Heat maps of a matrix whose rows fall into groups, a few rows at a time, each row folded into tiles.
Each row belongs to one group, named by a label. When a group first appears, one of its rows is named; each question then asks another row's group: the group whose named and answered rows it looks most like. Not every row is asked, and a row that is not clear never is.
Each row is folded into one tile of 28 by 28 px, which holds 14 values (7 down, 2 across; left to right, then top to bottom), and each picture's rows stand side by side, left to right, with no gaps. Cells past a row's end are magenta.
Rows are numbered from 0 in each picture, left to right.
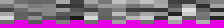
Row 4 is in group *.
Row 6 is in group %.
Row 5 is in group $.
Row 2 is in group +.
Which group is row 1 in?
%
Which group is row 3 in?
$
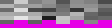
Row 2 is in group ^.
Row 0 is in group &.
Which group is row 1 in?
$
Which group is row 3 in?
+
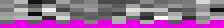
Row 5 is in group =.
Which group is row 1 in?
%
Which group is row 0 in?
&
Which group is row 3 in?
+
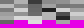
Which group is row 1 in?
^
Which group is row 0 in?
&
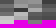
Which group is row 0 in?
^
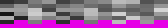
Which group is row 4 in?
*
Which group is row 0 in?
%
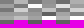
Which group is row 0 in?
&
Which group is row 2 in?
&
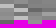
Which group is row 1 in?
^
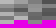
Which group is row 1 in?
+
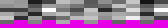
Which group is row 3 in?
^
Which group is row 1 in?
%
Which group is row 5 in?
%
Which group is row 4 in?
&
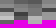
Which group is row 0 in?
$
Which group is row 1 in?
^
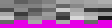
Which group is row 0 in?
$
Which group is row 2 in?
=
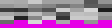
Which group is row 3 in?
^
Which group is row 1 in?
*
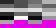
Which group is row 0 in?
=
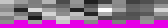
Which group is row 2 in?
^
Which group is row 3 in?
%
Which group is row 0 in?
*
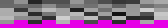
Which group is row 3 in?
%
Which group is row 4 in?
%
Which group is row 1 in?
%
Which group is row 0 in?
^
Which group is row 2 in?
^
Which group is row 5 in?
=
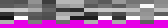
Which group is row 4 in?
=
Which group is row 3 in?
=
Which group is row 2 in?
$
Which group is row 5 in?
&
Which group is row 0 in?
=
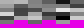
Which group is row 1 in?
$
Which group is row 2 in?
=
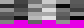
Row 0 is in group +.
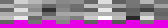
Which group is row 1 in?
*
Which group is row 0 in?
&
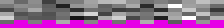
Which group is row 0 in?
$
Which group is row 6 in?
&
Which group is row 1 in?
+
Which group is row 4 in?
$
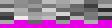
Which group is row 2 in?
*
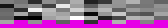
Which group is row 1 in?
=
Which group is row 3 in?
%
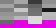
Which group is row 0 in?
&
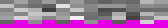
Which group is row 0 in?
&
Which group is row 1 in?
^
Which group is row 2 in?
&
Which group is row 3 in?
+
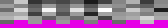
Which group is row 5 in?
^
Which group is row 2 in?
%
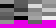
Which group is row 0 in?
+
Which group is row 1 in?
&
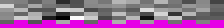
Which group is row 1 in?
$
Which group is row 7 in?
+
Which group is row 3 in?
$
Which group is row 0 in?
&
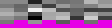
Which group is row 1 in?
=
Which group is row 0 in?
^
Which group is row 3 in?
$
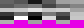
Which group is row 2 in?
=
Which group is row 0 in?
=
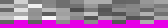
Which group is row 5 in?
*
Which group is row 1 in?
&
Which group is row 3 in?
*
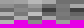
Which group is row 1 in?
*
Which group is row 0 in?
*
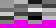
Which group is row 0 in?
*
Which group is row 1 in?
=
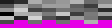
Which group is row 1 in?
$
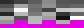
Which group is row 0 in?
%
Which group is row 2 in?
=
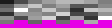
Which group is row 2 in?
*
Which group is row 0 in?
%
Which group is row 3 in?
=
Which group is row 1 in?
&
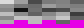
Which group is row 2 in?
$
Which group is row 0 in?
*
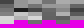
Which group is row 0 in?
^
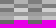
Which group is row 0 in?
&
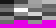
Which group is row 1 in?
*
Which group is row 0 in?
%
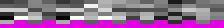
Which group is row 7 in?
^
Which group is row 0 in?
=
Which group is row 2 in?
=
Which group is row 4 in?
$
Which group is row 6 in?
%
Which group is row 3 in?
&
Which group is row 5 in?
$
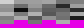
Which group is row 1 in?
*
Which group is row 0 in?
*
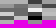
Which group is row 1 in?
=
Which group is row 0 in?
*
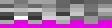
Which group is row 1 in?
=
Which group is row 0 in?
=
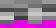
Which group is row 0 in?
$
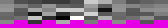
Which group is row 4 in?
+
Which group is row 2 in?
=
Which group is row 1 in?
%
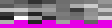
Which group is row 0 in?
=
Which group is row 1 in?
%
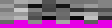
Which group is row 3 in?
$
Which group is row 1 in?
+
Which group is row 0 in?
&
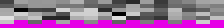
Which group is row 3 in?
^
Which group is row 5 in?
+
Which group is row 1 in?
$
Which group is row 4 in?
%
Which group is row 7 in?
*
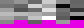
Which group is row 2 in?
+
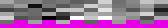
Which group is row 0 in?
$
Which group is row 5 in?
*
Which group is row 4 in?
^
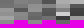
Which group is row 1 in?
+
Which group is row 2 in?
*
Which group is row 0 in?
^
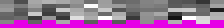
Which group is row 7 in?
^
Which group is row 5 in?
^
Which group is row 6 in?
=
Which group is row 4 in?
$
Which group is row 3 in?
&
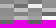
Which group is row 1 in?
&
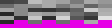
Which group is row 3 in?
=
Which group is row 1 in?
$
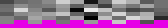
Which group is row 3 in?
=
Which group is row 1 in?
^
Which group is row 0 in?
%
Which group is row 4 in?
*
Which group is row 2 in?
*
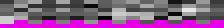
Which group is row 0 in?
^
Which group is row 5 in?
$
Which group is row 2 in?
+
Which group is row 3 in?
+
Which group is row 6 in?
%
